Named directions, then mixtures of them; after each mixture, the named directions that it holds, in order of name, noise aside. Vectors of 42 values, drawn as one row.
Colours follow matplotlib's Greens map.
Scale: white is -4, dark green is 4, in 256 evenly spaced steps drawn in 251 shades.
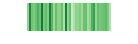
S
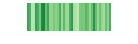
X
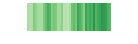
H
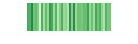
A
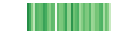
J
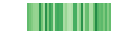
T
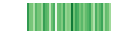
J, S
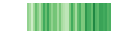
H, X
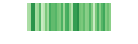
X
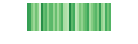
A, X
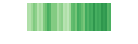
H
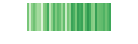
H, S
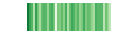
A, J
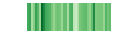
S, X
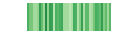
T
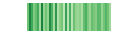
A, S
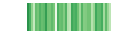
J, T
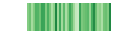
J, X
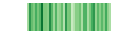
S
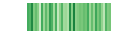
A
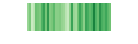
H, X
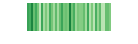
A, H
